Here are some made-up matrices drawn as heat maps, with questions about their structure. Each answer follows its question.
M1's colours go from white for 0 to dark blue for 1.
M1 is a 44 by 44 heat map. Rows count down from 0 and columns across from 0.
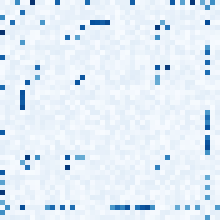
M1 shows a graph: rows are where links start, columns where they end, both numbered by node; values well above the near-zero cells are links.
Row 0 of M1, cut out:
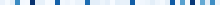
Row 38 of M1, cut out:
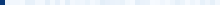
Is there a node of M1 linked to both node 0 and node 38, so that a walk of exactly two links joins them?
no
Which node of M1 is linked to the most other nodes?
node 41
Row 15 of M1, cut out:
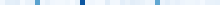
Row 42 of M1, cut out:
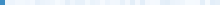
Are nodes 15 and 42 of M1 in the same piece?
no
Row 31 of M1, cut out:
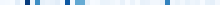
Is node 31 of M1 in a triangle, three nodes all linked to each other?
yes
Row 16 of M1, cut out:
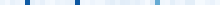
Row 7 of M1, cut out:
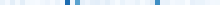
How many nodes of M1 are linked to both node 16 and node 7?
2
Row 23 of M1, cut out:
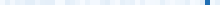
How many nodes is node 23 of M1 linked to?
1
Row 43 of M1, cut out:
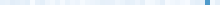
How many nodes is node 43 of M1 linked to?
1
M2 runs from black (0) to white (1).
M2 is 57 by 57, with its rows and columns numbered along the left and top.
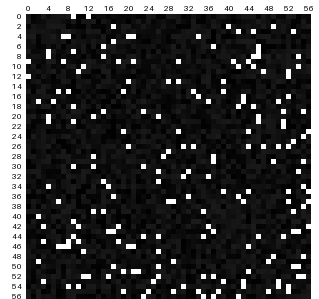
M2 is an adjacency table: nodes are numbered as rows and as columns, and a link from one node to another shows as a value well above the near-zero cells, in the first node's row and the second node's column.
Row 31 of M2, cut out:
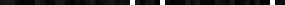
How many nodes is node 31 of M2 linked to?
3
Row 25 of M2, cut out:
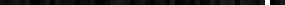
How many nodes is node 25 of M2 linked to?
1
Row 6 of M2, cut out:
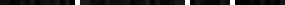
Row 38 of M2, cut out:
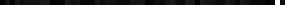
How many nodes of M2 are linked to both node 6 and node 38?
0
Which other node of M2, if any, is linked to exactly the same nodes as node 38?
node 24
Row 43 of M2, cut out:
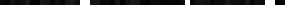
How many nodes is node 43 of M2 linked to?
5
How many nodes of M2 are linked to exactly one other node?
8
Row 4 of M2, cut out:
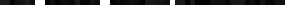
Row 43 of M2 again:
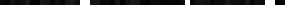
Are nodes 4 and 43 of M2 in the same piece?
yes
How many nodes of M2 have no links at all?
2
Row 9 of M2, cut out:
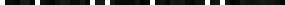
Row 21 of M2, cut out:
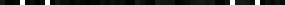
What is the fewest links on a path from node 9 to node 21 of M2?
1
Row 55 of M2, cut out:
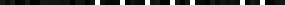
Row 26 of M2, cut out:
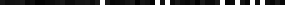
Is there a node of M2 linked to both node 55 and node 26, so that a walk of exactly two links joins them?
yes
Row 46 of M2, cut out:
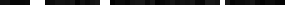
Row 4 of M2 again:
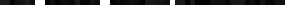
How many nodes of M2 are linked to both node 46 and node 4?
4
